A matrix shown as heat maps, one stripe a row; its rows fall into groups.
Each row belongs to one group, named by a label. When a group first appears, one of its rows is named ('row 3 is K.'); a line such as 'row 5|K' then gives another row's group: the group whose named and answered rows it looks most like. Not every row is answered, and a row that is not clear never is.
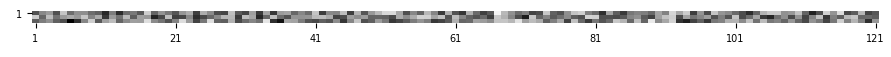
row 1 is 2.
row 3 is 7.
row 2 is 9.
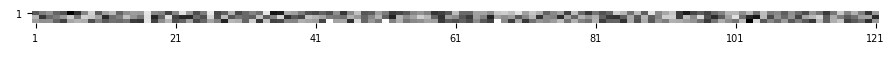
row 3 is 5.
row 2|9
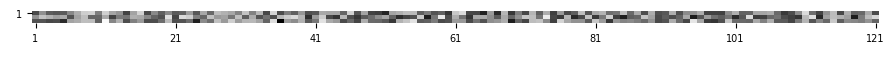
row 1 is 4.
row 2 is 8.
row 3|4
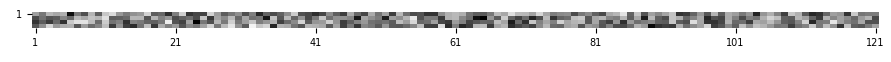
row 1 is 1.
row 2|4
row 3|4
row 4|8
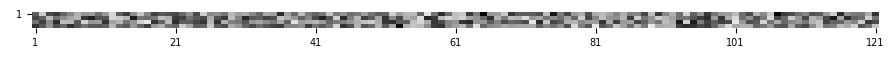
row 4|7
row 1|4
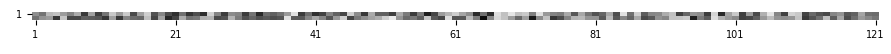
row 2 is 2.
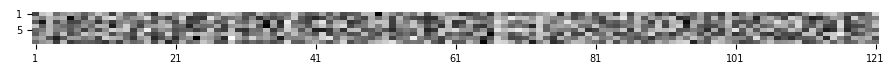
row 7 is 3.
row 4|5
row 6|8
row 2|1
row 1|8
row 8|2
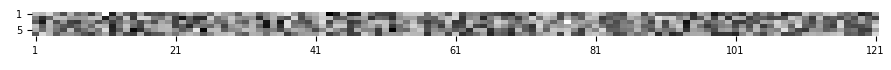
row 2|9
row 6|8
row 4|5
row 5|5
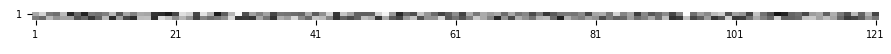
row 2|8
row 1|3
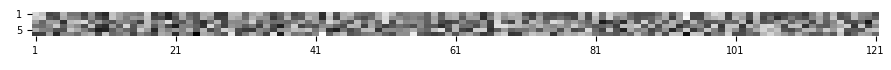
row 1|3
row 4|1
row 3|5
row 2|3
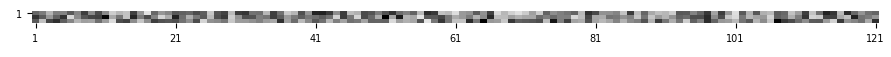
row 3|4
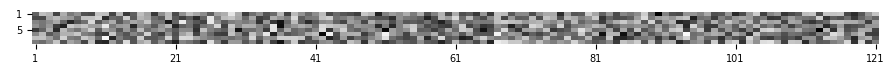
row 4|5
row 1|8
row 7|8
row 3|1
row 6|3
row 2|9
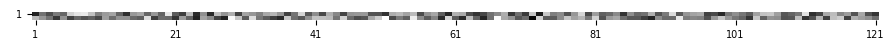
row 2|3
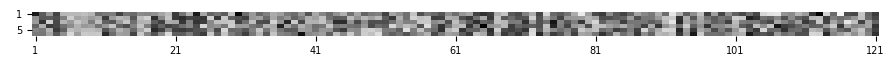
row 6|9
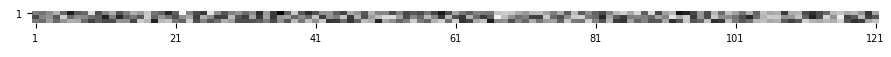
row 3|8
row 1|1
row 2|2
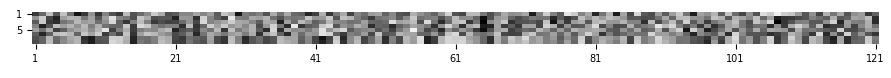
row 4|9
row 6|9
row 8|7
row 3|4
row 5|5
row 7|7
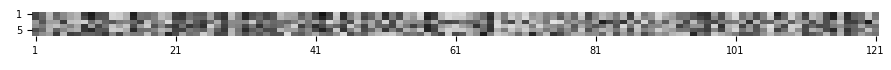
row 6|2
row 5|7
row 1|7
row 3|5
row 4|1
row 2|7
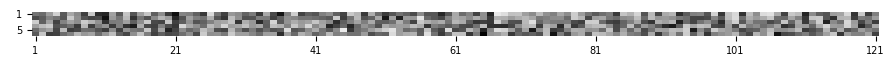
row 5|2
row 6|4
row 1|1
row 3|9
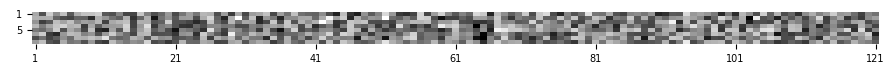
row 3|9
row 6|3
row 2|5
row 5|1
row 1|8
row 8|3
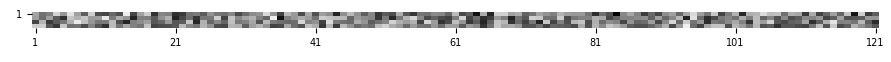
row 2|5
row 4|3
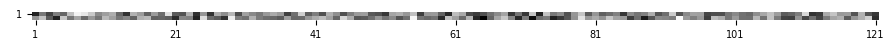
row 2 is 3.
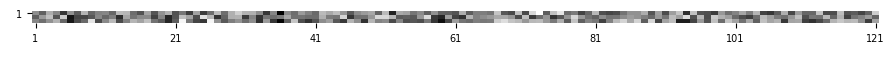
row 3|1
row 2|2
